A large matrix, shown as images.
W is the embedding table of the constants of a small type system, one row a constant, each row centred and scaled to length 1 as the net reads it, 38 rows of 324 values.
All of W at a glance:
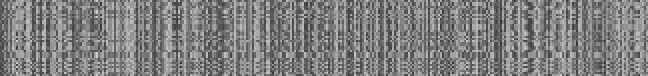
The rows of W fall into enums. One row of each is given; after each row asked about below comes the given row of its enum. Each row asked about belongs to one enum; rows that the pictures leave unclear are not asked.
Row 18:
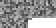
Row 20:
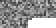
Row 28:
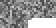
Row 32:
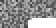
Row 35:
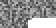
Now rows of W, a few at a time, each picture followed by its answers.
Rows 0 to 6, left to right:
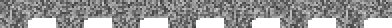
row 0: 28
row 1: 18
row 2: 18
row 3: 32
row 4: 35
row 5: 28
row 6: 28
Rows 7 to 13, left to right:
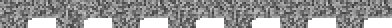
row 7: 18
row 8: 28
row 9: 18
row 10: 35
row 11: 35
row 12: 18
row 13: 18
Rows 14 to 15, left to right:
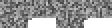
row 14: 18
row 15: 35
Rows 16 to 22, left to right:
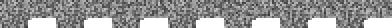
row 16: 32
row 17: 32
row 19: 32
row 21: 35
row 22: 35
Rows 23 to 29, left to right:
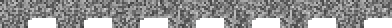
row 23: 32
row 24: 32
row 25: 18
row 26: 28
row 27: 28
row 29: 32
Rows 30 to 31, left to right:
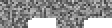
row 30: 35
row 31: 20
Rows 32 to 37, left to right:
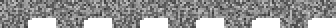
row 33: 20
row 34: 32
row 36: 20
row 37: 28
